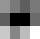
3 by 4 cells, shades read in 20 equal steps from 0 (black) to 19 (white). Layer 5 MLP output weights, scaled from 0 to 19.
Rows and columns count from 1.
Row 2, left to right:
7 0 0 8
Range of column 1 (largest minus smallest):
8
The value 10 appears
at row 3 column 2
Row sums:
36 15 58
